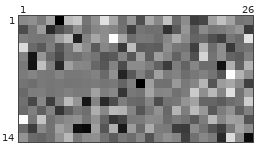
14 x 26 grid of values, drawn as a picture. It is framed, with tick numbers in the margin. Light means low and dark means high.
The ninth with the lowest average is the middle right. In the middle left lies a patch that is calmer than the rest. No seam splits the table. No row or column stands out. There is no overall slope. The middle left is the calmest part.
